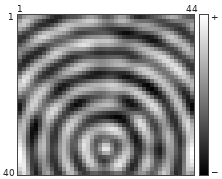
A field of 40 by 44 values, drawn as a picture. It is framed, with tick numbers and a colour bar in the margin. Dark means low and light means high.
On average the colour sits 50% of the way up the scale. The texture is blotchy. No overall slope runs across the table. No single row or column stands out from its neighbours. Rings spread out from the bottom middle.
